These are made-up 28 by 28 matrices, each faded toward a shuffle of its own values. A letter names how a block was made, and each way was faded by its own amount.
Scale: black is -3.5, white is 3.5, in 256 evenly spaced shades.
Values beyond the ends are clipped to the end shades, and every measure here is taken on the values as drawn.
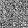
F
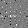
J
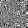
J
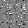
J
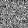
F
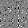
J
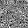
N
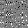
J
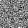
F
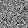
F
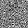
N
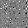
J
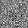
F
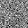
N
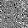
N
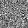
F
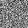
F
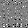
J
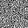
N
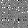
J
